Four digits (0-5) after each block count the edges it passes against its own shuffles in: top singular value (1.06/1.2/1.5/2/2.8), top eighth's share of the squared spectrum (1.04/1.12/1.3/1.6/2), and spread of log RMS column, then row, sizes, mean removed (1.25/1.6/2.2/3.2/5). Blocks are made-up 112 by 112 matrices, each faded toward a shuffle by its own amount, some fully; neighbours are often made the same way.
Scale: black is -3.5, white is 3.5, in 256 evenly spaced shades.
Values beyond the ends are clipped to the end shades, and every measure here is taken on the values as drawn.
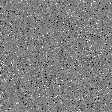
0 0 0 0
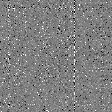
4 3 2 1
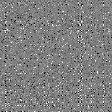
4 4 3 2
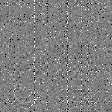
4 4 2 2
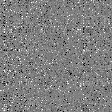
4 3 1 1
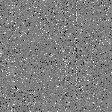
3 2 1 0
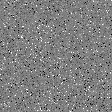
0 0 0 0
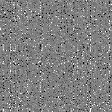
4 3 2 1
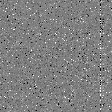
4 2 1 0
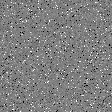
1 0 0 0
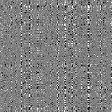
5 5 4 2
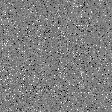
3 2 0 0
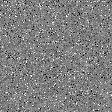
0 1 0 1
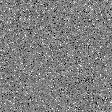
0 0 0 0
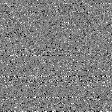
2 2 0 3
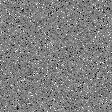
0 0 0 0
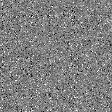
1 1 2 1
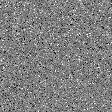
0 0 0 0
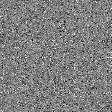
1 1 2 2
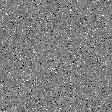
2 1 1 0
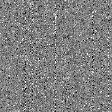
2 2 3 0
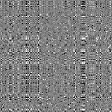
5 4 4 3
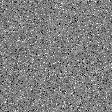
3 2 0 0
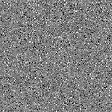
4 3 1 1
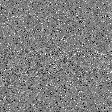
1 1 0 2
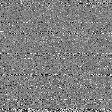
2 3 0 4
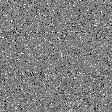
0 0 0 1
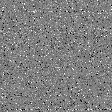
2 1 0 1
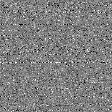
2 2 0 3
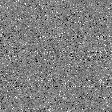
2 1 0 2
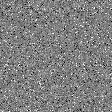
0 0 0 1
